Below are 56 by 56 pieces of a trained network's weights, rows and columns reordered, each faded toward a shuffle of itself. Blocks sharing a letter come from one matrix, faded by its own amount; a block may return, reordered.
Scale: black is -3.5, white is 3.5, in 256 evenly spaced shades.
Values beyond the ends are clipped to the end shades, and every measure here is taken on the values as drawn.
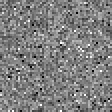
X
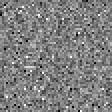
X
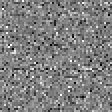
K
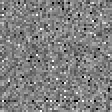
X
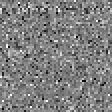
K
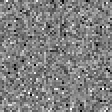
X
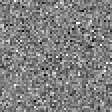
X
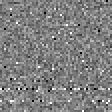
X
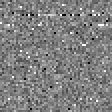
X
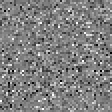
K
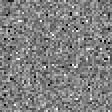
X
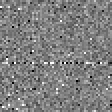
X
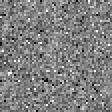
X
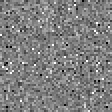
X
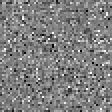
K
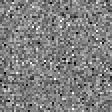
X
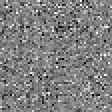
K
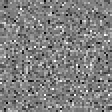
K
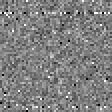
X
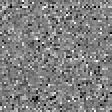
K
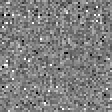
X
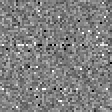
X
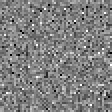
X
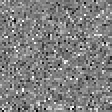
K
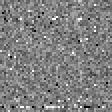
X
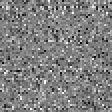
K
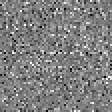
K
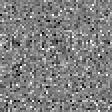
K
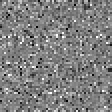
K
